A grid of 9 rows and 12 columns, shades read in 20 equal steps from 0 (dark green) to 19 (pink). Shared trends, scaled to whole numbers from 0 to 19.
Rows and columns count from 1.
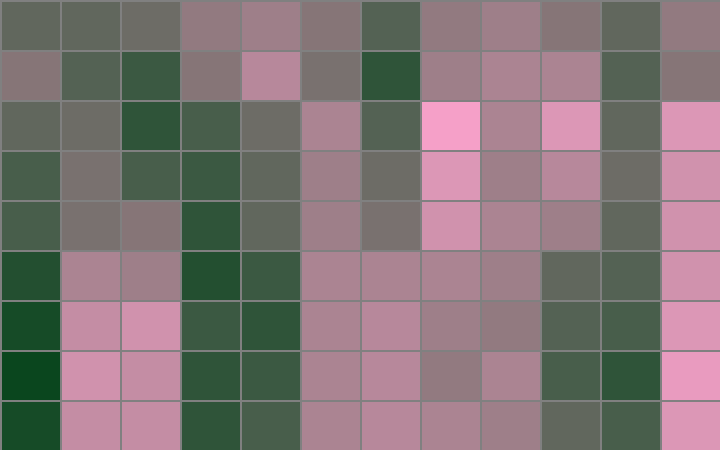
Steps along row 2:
down down up up down down up up same down up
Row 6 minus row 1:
-5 6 4 -9 -8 3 7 2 0 -3 -1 5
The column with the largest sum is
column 12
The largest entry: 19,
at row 3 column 8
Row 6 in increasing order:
2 2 4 6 7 12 12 13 13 13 13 16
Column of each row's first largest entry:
5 5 8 8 8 12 12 12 12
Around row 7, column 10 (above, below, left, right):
7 5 11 5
